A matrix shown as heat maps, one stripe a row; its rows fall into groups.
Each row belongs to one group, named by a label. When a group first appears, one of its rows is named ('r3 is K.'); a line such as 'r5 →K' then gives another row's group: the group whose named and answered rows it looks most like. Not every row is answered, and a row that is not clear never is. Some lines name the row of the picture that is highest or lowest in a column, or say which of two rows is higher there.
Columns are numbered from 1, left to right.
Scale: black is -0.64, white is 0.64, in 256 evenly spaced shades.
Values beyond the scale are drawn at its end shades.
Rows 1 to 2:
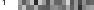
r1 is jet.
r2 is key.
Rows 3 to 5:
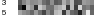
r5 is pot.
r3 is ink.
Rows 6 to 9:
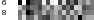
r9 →key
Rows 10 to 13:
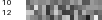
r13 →pot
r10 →ink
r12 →key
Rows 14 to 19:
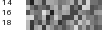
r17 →key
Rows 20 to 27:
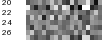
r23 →jet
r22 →pot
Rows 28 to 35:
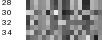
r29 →ink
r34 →key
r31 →ink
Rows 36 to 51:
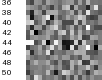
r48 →ink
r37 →pot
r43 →ink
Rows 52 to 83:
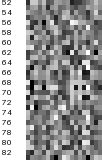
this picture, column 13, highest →56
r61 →key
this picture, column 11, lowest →62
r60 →pot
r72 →jet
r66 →ink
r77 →key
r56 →jet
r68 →jet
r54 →pot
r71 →ink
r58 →key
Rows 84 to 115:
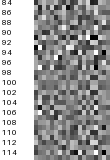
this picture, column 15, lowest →91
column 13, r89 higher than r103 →Yes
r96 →pot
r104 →key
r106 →key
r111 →jet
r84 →ink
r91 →ink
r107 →jet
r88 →pot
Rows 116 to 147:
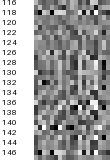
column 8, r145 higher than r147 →No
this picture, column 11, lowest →137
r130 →jet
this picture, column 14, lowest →136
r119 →pot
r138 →ink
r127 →ink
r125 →pot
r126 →jet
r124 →pot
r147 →jet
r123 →key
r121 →jet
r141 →jet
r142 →key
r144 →ink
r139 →key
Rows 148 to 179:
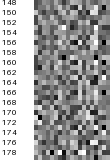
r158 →jet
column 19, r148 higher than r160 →No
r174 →pot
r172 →key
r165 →jet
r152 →ink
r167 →jet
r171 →jet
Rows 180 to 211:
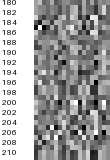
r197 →ink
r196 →key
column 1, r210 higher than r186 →No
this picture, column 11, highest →200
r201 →pot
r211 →ink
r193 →pot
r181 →pot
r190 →pot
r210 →ink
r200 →pot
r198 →ink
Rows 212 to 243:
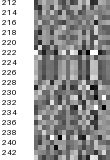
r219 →ink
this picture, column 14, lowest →222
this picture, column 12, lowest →222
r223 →key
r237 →key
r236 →ink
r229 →ink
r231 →pot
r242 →pot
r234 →ink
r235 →key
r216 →key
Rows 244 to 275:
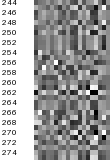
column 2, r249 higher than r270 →No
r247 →ink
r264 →ink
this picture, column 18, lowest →271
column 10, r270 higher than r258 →Yes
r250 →ink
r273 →ink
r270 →pot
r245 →pot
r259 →jet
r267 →pot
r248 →pot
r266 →key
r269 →ink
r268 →key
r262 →ink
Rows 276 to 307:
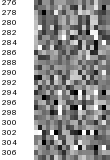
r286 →ink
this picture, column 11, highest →305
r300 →pot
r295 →jet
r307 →jet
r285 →key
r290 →pot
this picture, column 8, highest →283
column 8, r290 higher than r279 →No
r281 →key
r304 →jet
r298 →jet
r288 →pot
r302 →key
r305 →pot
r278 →jet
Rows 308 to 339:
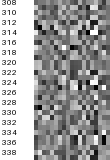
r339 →ink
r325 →pot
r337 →ink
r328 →pot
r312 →ink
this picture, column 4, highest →331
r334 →pot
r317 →key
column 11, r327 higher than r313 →No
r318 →pot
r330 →key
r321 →key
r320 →key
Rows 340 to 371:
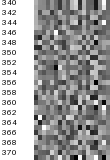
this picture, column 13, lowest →371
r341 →pot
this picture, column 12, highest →371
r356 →key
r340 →pot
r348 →key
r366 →ink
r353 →jet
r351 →ink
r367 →jet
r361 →pot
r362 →pot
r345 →key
